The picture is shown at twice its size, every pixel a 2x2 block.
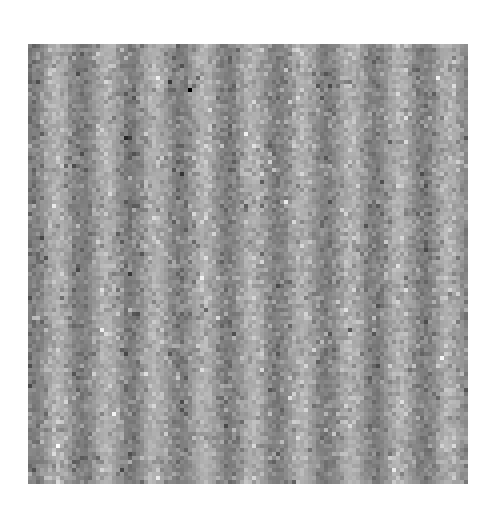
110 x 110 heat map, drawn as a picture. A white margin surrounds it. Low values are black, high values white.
On average the colour sits 60% of the way up the scale. The histogram is bell-shaped. Upright stripes repeat 9 times across the table. No overall slope runs across the table. There is no seam.
